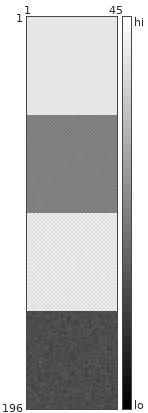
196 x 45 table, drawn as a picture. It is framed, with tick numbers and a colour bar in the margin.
It is made of 4 by 1 panels. Panel 1,1: very high, flat. Panel 2,1: middling, checkered, faint in contrast. Panel 3,1: very high, checkered, faint in contrast. Panel 4,1: low, fine-grained, faint in contrast.
